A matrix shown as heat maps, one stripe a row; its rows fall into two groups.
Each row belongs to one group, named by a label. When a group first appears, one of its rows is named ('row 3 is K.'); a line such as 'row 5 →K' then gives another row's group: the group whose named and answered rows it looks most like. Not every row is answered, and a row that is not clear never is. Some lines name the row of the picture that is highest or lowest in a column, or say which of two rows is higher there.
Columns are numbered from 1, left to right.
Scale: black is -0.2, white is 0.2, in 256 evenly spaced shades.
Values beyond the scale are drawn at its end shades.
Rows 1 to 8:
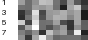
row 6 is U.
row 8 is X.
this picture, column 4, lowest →7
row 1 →X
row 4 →U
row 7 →U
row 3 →U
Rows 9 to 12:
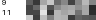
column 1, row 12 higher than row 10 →Yes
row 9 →X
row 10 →U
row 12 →X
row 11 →U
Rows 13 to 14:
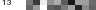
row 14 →U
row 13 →X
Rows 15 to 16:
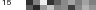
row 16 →X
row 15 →U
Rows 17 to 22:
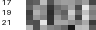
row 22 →X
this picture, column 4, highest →22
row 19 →U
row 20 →U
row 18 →U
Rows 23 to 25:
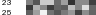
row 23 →X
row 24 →U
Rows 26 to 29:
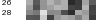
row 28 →X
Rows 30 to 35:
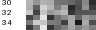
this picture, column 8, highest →35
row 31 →X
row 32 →X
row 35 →U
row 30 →X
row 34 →U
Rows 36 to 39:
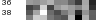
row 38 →U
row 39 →U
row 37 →U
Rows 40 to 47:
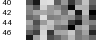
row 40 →X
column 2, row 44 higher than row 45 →No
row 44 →X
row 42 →U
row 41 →X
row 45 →X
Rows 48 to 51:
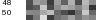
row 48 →U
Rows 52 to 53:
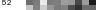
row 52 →U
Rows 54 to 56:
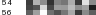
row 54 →U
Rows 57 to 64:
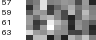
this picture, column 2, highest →64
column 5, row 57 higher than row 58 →Yes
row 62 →X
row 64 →U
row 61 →X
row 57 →U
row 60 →X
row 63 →X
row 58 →U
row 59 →U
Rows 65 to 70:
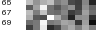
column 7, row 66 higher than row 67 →Yes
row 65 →X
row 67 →X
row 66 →U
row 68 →X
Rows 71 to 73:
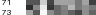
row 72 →U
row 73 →X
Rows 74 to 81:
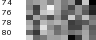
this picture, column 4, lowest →77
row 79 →X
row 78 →X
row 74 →U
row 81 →X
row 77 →U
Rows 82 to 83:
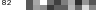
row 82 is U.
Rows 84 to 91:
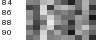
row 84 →X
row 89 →X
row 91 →U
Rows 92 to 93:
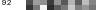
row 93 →U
